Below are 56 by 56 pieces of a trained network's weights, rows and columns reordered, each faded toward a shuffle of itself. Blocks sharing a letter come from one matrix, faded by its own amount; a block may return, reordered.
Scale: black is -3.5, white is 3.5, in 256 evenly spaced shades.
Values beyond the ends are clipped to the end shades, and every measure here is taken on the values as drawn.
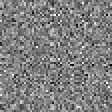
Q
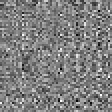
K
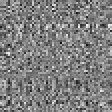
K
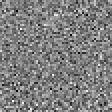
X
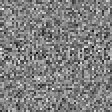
X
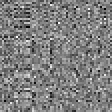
K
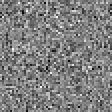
X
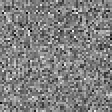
X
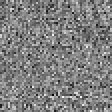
X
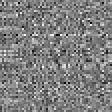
Q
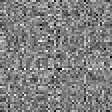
Q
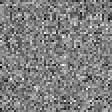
X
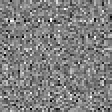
Q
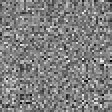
K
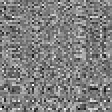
K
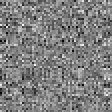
K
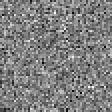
X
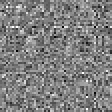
Q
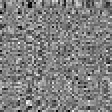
K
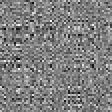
K
